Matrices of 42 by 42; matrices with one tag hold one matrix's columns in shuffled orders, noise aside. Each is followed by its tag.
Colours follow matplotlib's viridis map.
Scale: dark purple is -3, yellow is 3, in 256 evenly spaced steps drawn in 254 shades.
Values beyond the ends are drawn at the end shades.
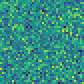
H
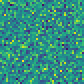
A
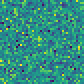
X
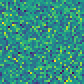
H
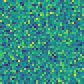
A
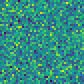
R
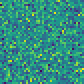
A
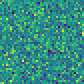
H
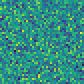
X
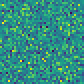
H
